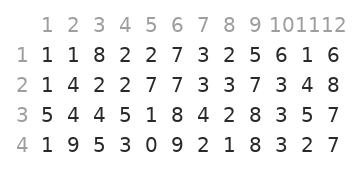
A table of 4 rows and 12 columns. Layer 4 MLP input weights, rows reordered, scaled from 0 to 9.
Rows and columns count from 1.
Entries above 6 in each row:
2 4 3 4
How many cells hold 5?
5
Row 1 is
1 1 8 2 2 7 3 2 5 6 1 6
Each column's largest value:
5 9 8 5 7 9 4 3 8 6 5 8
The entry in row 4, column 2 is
9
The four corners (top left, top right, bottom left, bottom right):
1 6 1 7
